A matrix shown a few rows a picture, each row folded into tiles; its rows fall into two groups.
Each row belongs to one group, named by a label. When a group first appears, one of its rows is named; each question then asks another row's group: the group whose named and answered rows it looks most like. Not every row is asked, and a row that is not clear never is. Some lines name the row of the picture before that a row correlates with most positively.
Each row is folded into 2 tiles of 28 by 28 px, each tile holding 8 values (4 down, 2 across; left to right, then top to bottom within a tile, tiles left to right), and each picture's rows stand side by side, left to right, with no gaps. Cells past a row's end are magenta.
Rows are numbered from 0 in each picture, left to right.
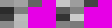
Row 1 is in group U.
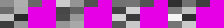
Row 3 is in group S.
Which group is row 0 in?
S
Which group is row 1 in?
U
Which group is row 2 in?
S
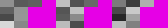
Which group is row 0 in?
U
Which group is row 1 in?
U
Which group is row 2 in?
U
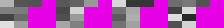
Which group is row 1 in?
U
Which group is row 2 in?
U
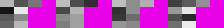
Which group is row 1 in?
U
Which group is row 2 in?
U
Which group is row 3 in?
S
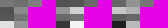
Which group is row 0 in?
U
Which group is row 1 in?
S
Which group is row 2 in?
S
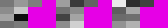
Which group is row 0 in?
S
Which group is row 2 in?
U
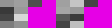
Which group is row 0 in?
U
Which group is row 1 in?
S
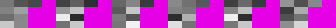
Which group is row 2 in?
S
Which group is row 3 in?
U
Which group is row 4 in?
S
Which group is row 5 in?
U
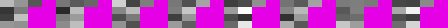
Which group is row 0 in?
U
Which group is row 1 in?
U
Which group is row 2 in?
U
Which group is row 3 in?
U
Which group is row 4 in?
S
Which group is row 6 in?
U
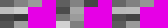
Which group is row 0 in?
S
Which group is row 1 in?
U
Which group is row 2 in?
S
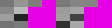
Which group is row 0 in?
S
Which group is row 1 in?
S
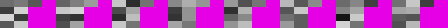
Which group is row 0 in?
S
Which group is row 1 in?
S
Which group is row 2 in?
U
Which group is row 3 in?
U
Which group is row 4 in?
U
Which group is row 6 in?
U
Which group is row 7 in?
S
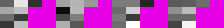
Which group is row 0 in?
S
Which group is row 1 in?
U
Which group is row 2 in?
S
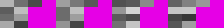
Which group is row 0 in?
U
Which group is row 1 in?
U
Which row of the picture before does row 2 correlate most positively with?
3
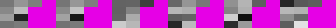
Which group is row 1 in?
S
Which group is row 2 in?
U
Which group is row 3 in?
S
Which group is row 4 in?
S
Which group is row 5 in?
S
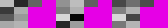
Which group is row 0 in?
U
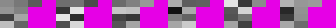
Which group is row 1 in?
S
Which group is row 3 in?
U
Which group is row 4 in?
U
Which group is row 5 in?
U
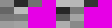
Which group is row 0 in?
U
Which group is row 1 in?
U
